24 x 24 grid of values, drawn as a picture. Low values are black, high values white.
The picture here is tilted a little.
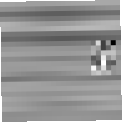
Grain: streaks across. Odd patch: rougher, in the middle right. Roughest part: middle right. Histogram: heavy tails on both sides.
